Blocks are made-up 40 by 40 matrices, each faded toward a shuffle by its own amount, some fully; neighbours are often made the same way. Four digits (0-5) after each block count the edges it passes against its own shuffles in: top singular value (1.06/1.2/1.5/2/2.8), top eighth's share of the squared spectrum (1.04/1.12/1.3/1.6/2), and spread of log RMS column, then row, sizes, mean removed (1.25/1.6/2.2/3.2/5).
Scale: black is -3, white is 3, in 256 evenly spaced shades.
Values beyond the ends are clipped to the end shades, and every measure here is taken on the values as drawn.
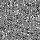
3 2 0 1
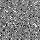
2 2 0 0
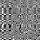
4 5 3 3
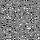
3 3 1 1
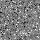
0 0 0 0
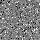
0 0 0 0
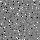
0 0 0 0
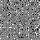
3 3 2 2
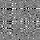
4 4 2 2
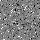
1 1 0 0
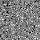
3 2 0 1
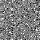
3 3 1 1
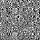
3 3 2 1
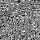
3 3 1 0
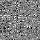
3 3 1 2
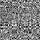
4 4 1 2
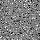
0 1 0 0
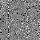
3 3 2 0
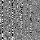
2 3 3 0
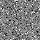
1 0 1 0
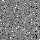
1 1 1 0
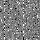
2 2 2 0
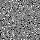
0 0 0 0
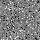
0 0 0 0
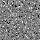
0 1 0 0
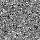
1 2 0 1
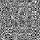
3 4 2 2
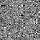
3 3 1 1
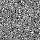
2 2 0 0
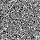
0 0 0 0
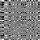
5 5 3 3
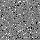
2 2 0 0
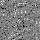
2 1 0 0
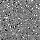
0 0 0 1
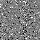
0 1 1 0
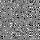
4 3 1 2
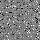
1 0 0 0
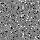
1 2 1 0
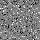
2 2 0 0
